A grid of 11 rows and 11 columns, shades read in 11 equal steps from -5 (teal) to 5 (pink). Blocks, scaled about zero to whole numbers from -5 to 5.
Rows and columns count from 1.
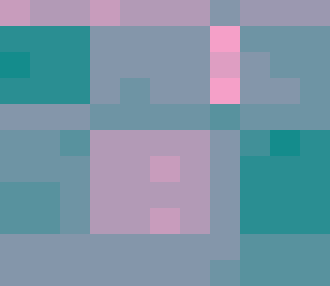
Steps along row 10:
same same same same same same same down same same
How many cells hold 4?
1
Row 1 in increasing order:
0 1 1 1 2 2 2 2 2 3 3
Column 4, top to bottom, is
3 0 0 0 -1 2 2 2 2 0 0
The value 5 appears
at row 2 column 8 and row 4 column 8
